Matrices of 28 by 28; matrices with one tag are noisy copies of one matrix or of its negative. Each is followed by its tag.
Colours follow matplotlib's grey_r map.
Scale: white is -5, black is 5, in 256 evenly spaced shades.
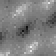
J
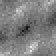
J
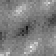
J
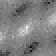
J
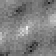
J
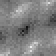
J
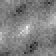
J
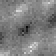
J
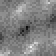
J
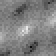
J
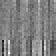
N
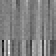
N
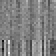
N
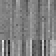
N
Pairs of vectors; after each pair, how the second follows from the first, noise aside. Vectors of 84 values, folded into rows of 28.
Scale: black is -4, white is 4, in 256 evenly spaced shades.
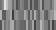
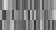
copied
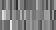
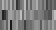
sign-scrambled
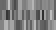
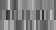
copied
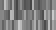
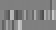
partly zeroed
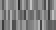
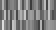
negated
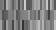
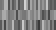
sign-scrambled
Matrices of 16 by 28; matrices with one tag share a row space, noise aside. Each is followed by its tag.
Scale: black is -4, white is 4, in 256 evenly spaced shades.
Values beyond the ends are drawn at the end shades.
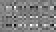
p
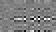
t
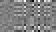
t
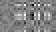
t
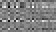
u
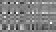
u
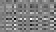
p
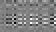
p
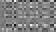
p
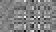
t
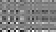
u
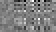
t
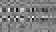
u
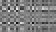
u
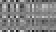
u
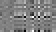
t
